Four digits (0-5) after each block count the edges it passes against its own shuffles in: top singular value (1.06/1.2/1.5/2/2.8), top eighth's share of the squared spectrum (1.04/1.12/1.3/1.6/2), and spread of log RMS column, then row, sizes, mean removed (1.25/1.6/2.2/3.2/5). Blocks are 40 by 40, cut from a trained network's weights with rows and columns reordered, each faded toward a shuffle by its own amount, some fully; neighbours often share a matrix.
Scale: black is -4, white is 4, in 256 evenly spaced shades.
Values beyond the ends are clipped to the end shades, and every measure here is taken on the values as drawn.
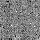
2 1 0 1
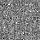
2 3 0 2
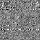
2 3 0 2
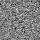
1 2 0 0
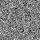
0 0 0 0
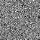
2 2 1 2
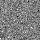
0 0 0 0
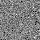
0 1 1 0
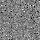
1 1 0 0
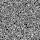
0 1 0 0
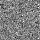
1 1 0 1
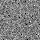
0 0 0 0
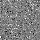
1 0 0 0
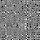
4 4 2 2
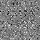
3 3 1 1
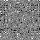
3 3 1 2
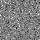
2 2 0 0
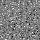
1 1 0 0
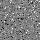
0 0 0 0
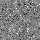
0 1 0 0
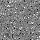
0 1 0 0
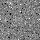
0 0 0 0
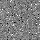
0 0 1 0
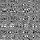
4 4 2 2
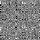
3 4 2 2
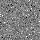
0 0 0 0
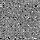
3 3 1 1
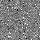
2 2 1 0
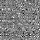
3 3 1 1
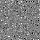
2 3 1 1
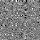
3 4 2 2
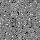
2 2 1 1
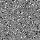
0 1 0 0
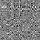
3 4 2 2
